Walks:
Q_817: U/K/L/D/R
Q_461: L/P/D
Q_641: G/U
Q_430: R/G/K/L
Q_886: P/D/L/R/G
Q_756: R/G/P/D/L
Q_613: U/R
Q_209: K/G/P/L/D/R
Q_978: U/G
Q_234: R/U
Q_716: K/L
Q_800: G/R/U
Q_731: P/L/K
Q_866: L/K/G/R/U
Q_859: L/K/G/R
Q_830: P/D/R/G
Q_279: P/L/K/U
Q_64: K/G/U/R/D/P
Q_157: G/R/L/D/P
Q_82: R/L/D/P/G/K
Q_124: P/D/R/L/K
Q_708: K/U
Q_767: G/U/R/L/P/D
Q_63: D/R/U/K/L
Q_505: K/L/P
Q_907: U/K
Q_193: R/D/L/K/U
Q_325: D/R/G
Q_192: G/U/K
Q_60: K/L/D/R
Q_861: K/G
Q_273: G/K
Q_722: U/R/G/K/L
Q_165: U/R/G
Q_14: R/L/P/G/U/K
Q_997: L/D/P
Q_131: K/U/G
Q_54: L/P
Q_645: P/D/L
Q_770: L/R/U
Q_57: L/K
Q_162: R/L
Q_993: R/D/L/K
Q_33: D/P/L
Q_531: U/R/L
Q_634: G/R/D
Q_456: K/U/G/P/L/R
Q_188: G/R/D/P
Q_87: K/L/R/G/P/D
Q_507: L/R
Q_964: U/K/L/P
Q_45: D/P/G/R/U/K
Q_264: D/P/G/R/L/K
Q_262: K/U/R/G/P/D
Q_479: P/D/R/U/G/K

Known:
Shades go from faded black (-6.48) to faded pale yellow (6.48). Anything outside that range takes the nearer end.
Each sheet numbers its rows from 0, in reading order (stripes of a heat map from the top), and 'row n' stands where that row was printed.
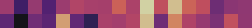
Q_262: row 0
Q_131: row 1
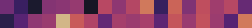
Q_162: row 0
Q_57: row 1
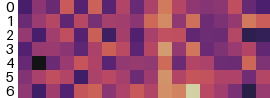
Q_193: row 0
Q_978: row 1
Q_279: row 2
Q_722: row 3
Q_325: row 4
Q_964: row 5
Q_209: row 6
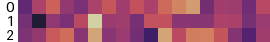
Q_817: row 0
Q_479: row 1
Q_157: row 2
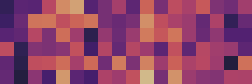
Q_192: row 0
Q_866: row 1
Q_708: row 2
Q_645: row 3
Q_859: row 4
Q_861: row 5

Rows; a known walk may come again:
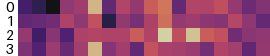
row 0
Q_14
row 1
Q_234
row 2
Q_262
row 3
Q_124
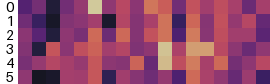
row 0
Q_82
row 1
Q_162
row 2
Q_756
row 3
Q_64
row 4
Q_634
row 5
Q_33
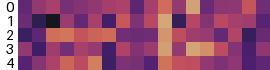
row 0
Q_531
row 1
Q_430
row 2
Q_866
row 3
Q_505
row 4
Q_641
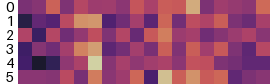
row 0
Q_613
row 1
Q_192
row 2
Q_886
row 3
Q_273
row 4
Q_264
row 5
Q_767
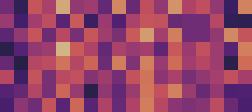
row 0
Q_507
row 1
Q_279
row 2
Q_165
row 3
Q_57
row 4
Q_859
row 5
Q_830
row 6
Q_708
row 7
Q_193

